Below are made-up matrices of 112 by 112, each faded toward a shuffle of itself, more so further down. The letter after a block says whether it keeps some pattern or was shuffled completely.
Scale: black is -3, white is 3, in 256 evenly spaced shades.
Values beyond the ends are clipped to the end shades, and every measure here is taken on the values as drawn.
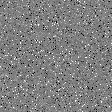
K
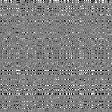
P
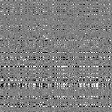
P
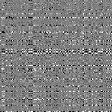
P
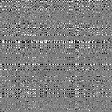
P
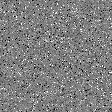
K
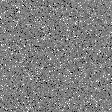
K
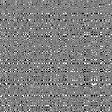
P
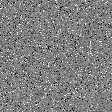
K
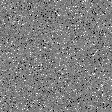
K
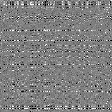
P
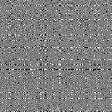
P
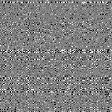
P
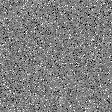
K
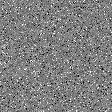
K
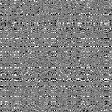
P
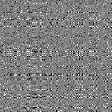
P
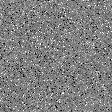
K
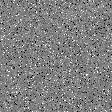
K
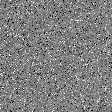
K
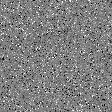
K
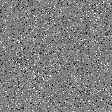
K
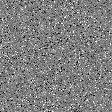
K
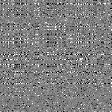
P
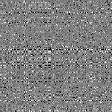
P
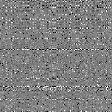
P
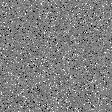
K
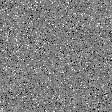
K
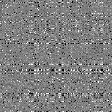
P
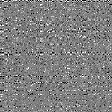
P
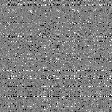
P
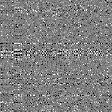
P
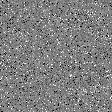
K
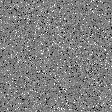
K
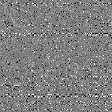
P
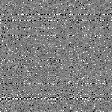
P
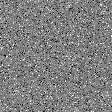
K
